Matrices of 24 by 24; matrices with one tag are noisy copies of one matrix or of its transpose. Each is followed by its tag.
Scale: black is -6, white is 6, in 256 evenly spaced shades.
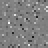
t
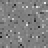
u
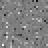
u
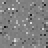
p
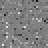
u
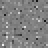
u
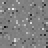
p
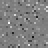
t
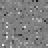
u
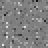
u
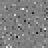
t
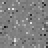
p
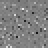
t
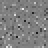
t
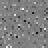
t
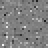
u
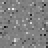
p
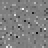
t
